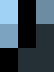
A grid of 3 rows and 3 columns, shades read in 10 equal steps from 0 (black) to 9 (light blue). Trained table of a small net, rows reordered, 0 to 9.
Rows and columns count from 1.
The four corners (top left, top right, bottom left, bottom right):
9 6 0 2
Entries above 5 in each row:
2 1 0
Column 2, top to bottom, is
0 0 2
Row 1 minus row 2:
2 0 4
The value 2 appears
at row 2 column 3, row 3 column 2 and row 3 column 3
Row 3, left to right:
0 2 2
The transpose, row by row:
9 7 0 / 0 0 2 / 6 2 2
